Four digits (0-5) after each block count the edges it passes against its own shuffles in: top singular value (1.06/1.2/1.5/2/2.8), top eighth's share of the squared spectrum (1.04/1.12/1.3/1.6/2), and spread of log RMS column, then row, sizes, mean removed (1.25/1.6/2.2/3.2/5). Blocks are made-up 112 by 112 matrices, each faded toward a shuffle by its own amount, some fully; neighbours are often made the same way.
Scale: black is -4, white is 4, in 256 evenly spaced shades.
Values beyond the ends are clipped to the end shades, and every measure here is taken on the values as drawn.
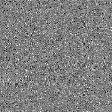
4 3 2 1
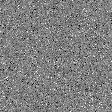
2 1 0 0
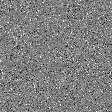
2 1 0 0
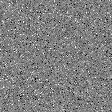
0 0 0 0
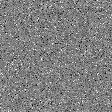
0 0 0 0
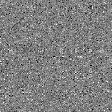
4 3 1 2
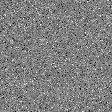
2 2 0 0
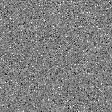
3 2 1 1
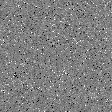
0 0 0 0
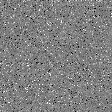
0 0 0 1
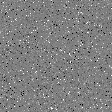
2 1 0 0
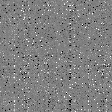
4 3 2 1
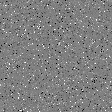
0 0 0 0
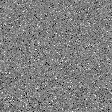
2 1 0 0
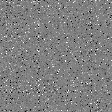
4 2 1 1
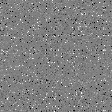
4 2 1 1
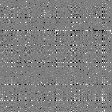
5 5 3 3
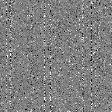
2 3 3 0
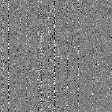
3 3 4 0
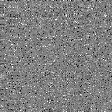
4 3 1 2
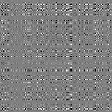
5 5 4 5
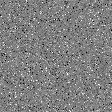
2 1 0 0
